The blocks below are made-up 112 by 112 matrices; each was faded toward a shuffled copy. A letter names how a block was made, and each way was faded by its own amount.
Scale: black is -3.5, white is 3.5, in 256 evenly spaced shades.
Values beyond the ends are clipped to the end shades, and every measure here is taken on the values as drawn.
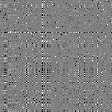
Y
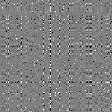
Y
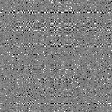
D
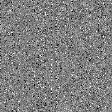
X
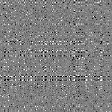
D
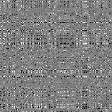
D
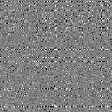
D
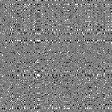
D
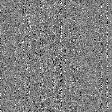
X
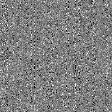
X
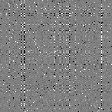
Y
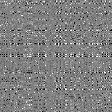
D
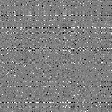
D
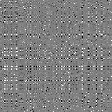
Y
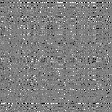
D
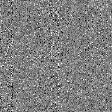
X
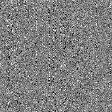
X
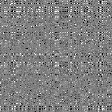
D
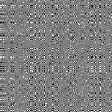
Y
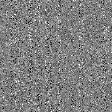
X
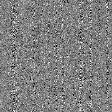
X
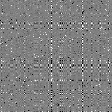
Y
